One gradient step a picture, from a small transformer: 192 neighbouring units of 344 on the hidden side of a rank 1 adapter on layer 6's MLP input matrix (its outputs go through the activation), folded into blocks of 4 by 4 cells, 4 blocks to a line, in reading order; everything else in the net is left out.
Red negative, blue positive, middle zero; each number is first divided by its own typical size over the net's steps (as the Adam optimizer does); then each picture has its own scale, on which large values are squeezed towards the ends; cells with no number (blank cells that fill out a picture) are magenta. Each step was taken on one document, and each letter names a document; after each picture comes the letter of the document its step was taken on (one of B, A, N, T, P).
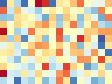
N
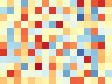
N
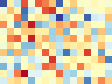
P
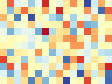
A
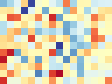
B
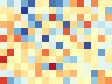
B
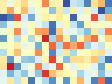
A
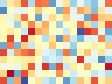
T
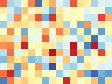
B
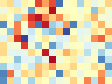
P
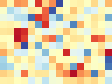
P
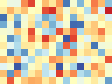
A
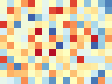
A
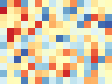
N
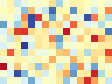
P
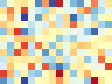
T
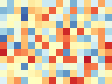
N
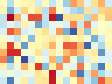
A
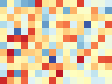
B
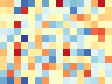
T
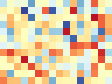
B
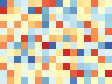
N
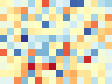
T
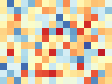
A
